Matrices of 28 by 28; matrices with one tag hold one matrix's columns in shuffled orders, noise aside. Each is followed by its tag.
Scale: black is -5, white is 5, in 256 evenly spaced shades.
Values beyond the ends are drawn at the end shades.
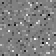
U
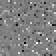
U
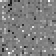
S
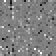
S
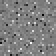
U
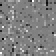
S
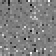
S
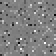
U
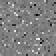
U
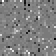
S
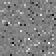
U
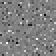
U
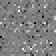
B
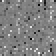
S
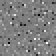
U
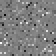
U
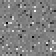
B
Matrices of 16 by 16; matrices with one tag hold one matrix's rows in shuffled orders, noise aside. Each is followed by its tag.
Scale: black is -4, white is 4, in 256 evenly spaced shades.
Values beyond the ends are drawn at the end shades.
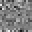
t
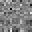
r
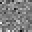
t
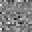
t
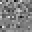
t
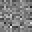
r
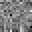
r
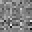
r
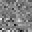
t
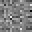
r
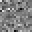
t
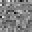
t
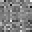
r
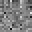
r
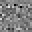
t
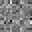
r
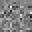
r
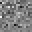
t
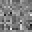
r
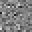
t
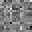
r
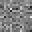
r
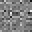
r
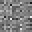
r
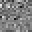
t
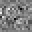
t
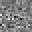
t
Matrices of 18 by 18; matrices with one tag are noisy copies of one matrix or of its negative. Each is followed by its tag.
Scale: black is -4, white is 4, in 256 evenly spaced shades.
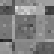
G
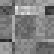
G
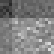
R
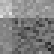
R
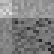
R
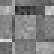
G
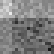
R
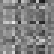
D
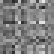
D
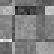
G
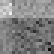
R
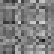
D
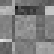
G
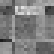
G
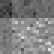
R
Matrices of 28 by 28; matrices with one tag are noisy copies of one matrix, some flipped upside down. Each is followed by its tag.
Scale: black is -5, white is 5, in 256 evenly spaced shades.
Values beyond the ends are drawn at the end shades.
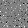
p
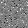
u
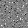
u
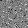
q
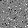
q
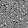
u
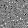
u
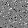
q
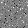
u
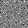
p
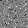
q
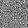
p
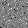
q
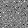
p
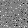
p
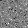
q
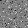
q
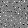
p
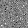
u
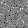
u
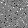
u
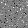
u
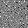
p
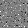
p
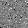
q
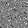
q
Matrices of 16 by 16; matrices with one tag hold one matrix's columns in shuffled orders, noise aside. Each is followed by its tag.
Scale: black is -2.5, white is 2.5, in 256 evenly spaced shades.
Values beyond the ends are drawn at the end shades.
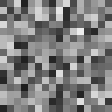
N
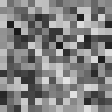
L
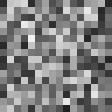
N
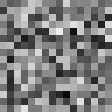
L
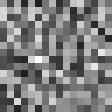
N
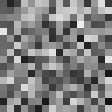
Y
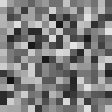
L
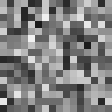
N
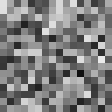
Y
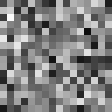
N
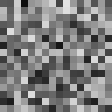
Y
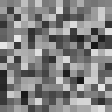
L
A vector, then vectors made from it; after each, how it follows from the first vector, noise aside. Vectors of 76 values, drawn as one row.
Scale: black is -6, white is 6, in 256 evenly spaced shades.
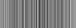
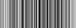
scaled up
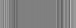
partly zeroed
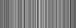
negated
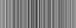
reversed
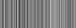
wrapped around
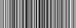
scaled up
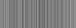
shrunk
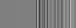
partly zeroed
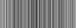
reversed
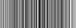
scaled up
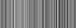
wrapped around
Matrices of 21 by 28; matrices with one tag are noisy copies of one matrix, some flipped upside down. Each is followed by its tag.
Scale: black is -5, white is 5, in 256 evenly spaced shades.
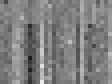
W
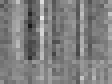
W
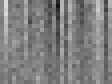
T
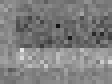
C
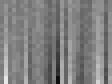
T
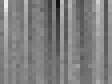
T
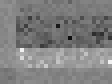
C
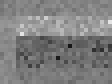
C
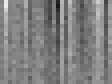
T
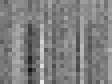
W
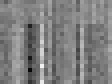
W
